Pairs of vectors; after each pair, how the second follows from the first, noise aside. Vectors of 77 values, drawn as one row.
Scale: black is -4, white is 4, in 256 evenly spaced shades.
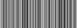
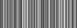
negated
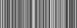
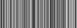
negated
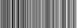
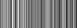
negated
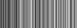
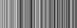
negated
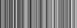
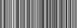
shuffled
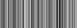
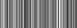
negated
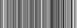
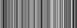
negated
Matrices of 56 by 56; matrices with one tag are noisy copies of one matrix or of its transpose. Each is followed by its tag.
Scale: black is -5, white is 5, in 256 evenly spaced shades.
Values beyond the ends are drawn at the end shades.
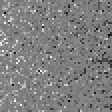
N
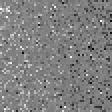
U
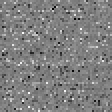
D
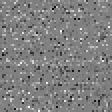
D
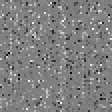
D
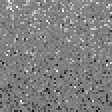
U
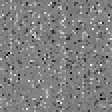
D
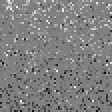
U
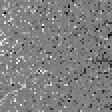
N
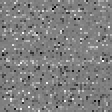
D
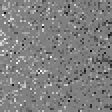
N
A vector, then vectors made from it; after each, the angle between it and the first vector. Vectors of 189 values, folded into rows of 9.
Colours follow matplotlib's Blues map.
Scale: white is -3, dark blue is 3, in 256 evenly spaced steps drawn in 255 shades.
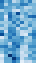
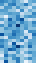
partly aligned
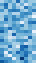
partly opposed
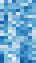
nearly opposite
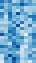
nearly parallel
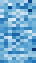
orthogonal
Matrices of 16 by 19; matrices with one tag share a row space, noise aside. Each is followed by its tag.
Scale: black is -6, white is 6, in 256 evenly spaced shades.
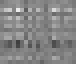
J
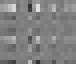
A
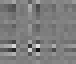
A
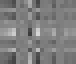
A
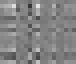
A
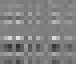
J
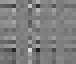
A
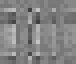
A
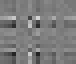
A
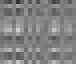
J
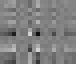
A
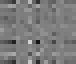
A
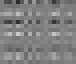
J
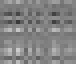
J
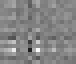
A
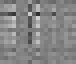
A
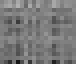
J
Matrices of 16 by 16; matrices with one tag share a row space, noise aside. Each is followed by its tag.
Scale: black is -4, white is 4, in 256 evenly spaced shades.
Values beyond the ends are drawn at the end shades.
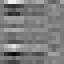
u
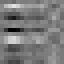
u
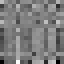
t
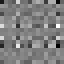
t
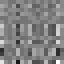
t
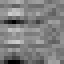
u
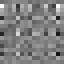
t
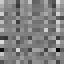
t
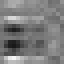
u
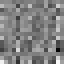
t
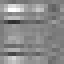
u
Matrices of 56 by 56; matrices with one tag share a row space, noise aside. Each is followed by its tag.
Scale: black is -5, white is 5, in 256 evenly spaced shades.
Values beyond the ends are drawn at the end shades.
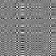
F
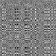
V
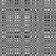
V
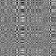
F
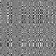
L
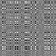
V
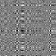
F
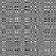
V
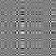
F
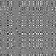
L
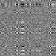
F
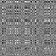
V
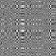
F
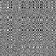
L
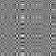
F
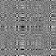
F
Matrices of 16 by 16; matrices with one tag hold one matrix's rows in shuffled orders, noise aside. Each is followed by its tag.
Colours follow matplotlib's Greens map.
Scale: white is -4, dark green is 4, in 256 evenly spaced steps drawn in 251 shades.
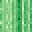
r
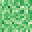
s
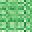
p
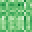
p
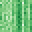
r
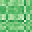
p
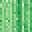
r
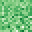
s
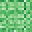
p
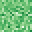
s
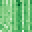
r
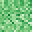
s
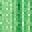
r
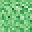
s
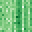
r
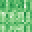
p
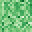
s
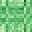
p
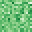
s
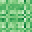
p
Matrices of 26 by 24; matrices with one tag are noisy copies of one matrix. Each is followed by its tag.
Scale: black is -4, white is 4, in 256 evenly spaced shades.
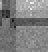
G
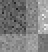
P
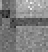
G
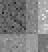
P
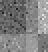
P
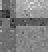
G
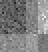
P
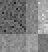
P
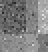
P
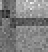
G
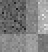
P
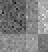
P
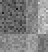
P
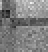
G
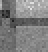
G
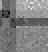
G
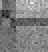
G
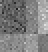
P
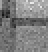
G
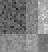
P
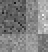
P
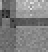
G
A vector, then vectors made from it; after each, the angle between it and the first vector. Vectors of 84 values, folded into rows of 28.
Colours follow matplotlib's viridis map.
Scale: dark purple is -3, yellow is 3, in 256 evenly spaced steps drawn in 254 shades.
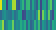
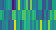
partly opposed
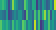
partly aligned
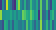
nearly opposite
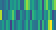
orthogonal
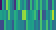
nearly opposite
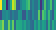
nearly parallel
